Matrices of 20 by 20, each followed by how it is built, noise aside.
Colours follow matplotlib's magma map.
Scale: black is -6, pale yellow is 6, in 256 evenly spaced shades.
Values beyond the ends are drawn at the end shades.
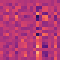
low rank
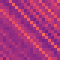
Toeplitz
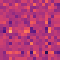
low rank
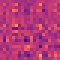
low rank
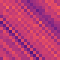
Toeplitz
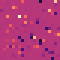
sparse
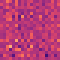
low rank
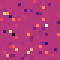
sparse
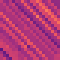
Toeplitz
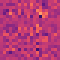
low rank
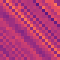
Toeplitz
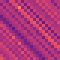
Toeplitz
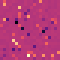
sparse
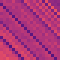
Toeplitz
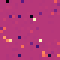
sparse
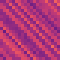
Toeplitz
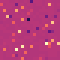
sparse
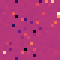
sparse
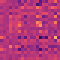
low rank
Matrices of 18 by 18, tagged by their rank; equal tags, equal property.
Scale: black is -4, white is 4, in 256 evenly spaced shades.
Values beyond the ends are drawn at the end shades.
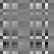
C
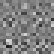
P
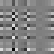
C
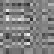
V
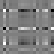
C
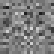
P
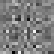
P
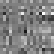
P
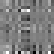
V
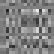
V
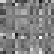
P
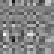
P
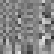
P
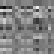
V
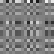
C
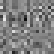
P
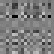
V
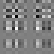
C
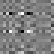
V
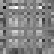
V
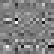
P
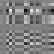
C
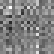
P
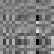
V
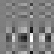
C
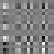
C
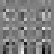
V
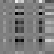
C
